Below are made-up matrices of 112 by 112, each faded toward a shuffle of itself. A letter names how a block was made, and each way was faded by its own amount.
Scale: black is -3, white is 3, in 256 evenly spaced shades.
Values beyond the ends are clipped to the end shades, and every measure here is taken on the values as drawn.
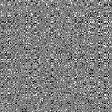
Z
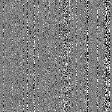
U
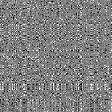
Z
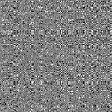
Z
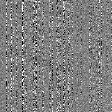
U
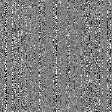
U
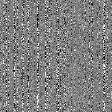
U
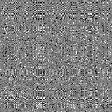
Z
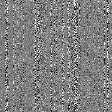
U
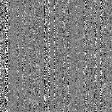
U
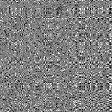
Z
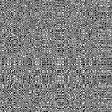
Z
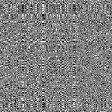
Z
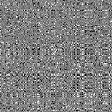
Z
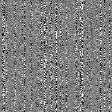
U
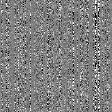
U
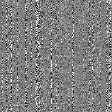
U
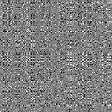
Z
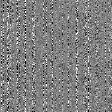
U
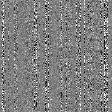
U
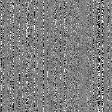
U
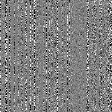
U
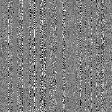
U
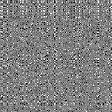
Z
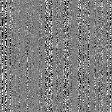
U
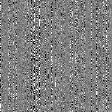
U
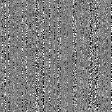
U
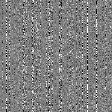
U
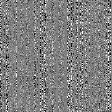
U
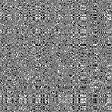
Z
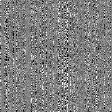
U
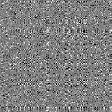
Z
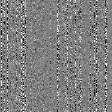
U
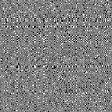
Z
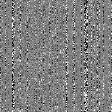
U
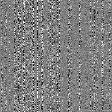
U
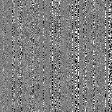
U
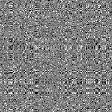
Z
